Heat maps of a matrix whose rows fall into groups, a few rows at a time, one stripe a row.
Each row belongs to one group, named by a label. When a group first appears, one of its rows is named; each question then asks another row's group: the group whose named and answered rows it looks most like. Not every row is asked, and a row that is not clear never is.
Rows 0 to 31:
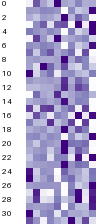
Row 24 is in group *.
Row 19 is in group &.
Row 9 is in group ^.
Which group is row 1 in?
&
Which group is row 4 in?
&
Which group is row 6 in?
&
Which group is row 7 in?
^
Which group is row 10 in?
*
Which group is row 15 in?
^
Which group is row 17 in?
^
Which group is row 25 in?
*
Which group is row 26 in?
&
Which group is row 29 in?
&
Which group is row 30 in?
*
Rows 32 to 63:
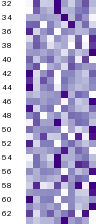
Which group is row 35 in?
^
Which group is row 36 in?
*
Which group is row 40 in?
^
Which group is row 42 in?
*
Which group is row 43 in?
*
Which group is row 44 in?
*
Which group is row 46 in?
&
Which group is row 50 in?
&
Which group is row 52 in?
*
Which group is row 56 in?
&
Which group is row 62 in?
^
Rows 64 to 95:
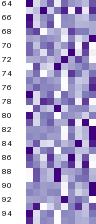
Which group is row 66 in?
*
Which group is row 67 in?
*
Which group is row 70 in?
^
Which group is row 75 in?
&
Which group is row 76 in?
&
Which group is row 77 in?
*
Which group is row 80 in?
*
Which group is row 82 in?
&
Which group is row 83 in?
&
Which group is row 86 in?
^
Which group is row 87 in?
^
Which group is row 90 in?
&
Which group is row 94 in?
*
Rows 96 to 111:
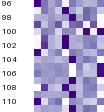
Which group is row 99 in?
^
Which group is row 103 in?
*
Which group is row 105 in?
&
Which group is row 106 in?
&
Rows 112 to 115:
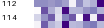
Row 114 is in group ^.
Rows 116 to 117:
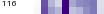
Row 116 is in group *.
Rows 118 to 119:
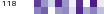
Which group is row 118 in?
^
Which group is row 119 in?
^
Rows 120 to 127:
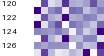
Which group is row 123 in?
*
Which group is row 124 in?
&
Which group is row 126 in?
&
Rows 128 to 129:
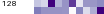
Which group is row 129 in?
&
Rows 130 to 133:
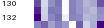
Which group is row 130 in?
*
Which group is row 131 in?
*
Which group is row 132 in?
*
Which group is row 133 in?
&
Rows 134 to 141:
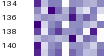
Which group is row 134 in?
*
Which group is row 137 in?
*
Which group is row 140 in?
*
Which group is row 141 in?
*
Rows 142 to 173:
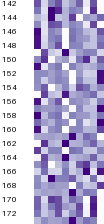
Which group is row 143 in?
^
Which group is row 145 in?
^
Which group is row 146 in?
*
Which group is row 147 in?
*
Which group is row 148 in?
*
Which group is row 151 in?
*
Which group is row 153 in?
&
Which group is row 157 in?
&
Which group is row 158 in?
*
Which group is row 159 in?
&
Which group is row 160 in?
*
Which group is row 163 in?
*
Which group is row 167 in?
^
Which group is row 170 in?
^
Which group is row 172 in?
^
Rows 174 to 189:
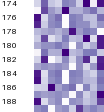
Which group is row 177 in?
*
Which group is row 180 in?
&
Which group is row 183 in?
&
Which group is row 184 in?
*
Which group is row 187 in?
&
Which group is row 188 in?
*
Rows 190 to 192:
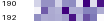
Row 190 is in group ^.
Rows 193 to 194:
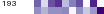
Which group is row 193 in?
^
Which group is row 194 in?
&
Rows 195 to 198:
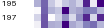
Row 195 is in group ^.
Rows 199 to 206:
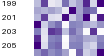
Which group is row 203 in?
^
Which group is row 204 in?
*
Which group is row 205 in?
*
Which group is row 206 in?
&
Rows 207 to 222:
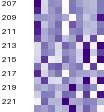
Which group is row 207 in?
*
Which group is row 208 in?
*
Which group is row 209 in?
&
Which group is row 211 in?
*
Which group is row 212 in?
^
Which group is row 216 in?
^
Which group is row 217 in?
*
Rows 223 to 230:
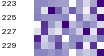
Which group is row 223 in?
&
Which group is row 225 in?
&
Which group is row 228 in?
*
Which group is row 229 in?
^
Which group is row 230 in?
&
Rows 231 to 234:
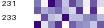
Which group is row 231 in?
^
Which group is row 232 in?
^
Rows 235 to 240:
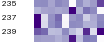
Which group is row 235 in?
&
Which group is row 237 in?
*
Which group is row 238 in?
*
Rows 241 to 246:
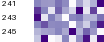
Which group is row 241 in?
&
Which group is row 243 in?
*
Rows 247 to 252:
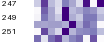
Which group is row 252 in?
^
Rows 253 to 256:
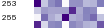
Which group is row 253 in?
*
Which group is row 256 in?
*
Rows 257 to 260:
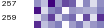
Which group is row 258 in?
*
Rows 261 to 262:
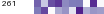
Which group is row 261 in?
^
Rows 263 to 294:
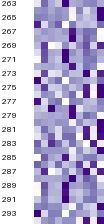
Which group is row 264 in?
&
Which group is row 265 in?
&
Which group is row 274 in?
*
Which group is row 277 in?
*
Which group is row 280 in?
&
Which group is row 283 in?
^
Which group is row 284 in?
&
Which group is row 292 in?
&
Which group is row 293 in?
*
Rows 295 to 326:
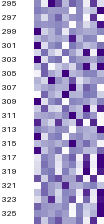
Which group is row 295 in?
^
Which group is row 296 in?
&
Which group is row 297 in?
^
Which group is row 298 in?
&
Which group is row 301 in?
*
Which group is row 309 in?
*
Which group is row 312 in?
^
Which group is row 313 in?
&
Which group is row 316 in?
*
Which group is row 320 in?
^
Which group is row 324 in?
&
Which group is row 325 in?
&
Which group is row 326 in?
^
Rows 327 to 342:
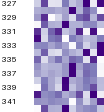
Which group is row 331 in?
^
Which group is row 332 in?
*
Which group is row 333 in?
&
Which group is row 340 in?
^
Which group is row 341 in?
&
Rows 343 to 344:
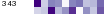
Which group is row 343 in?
*
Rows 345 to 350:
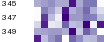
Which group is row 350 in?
*
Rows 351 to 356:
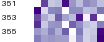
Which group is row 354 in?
*
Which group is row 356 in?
&
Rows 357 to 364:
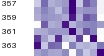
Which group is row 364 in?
&
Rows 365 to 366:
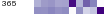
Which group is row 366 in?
&
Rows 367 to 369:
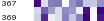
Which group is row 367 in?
*
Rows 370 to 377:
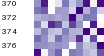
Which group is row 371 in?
^
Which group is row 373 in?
^
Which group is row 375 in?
^
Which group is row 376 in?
&
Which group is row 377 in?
*
